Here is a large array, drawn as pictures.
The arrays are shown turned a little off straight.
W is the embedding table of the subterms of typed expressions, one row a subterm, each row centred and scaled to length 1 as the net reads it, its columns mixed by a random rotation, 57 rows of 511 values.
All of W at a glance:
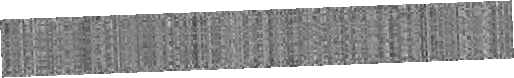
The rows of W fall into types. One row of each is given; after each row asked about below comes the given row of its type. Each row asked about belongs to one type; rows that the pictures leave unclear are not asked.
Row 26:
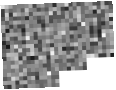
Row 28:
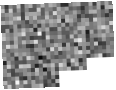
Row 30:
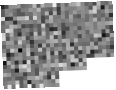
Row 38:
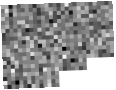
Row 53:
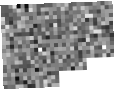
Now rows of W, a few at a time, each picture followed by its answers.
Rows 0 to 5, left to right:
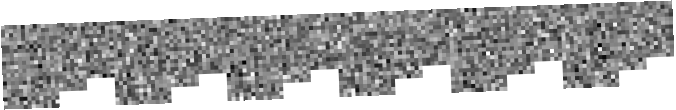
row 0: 28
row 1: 38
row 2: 30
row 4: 53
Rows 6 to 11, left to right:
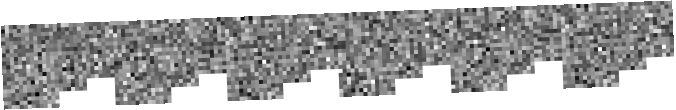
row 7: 26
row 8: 53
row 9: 38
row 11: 53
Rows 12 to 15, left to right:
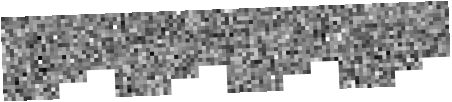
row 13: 38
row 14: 26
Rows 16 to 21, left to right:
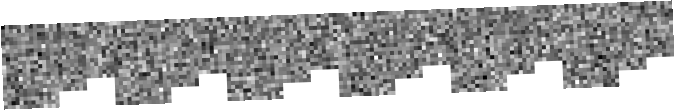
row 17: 26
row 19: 53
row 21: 28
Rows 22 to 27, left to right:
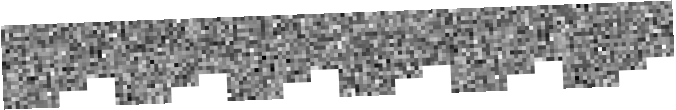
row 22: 26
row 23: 38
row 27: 53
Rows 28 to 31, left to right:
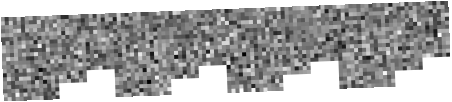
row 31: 26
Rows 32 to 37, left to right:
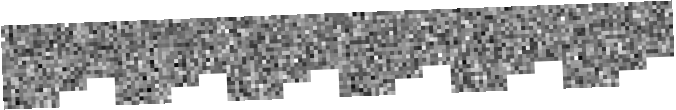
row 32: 38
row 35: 53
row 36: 38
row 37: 53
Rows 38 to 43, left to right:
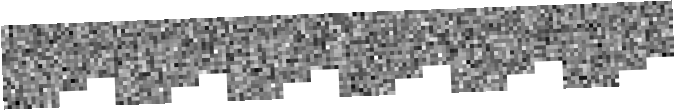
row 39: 26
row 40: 26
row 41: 53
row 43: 28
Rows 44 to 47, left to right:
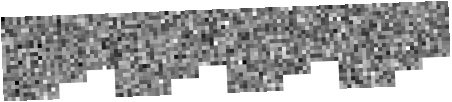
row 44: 30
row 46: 53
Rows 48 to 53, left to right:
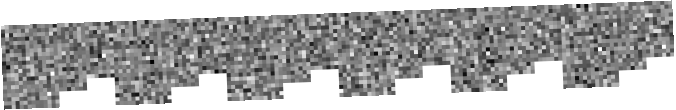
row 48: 26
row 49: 28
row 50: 26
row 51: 38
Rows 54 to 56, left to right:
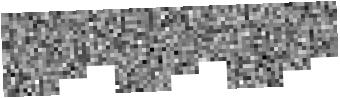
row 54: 38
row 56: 28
